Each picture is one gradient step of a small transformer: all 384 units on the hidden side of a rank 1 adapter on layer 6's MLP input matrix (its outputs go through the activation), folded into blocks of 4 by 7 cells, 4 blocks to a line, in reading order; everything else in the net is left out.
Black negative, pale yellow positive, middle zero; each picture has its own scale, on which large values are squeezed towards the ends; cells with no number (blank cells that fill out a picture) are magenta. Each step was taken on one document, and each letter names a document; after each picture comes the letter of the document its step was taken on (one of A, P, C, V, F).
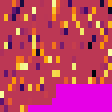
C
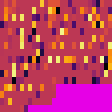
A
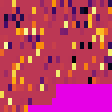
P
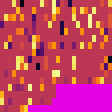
C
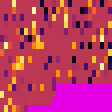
P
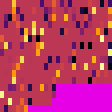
P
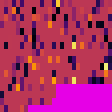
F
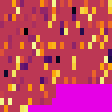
C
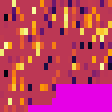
P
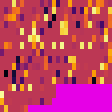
F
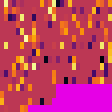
F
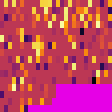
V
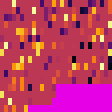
P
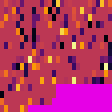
F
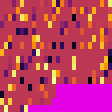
C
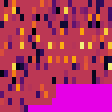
A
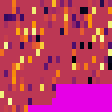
P
